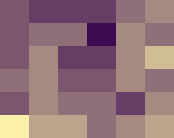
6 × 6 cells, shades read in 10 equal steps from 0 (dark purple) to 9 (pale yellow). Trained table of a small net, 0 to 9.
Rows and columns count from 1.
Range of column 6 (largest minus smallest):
3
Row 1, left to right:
3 2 2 2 4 5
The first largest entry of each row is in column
6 5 6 2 2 1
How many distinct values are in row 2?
4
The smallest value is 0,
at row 2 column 4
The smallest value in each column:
3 2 2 0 2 4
